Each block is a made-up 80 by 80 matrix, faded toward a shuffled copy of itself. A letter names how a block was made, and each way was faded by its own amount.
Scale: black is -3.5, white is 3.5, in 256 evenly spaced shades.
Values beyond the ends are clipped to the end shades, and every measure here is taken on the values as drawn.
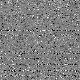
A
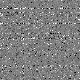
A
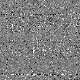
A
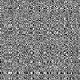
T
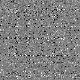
A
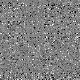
A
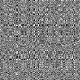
T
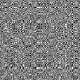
T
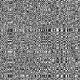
T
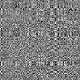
T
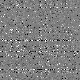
A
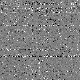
A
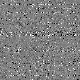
A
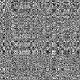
T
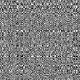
T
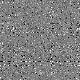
A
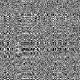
T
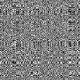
T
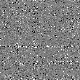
A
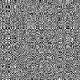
T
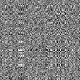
T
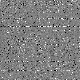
A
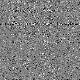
A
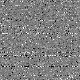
A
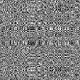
T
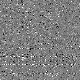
A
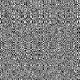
T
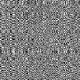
T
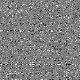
A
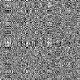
T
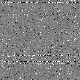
A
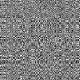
T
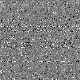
A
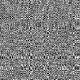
T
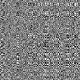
T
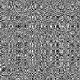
T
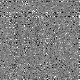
A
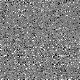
A
